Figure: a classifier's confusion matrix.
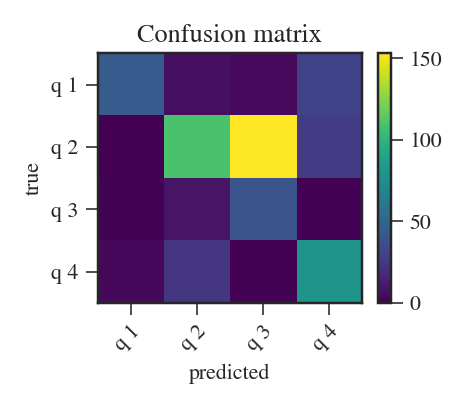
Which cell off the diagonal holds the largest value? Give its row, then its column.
q 2, q 3
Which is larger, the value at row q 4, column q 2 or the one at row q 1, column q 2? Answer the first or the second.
the first
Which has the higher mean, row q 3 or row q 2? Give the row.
q 2
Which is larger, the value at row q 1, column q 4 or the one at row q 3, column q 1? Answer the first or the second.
the first
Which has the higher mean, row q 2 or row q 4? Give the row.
q 2
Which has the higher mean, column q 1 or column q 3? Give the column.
q 3
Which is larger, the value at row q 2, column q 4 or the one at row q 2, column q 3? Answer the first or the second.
the second
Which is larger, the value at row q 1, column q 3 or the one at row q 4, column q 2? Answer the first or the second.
the second
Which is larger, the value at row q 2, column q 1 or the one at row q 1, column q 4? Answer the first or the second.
the second
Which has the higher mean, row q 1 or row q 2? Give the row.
q 2
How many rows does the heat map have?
4
